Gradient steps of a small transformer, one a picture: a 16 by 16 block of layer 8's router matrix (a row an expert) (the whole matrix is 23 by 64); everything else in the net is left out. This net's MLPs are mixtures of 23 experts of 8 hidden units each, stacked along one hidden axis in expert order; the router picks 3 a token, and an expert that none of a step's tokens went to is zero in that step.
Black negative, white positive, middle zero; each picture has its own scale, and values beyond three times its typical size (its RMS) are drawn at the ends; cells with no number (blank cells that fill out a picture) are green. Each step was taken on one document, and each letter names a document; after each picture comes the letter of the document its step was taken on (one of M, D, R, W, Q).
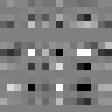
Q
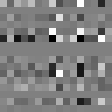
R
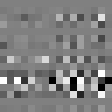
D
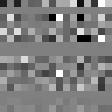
R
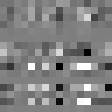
Q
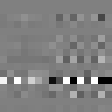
D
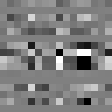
Q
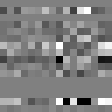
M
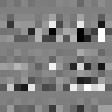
R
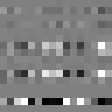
M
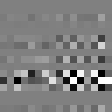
D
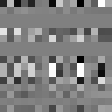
R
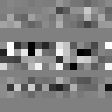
Q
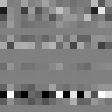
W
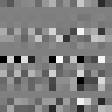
R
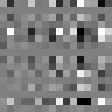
R
